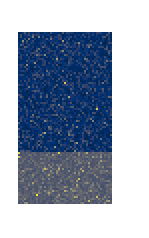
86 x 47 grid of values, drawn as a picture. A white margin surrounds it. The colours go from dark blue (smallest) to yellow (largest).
On average the colour sits 20% of the way up the scale. No regular stripes run through it. A horizontal seam about 70% of the way down splits the table, and the bottom part is higher.
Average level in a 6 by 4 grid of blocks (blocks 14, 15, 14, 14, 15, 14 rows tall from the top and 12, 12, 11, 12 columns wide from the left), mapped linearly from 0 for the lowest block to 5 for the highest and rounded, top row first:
0 0 0 0 / 0 0 0 0 / 0 0 0 0 / 0 0 0 0 / 4 4 4 4 / 5 5 5 5
